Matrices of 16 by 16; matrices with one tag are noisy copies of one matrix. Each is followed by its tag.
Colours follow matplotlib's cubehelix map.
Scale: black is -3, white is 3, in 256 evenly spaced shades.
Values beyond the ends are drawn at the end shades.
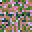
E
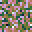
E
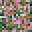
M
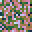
M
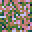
M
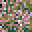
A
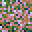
A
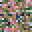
E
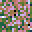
M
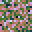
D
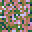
M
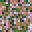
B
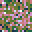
A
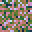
D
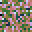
E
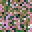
B
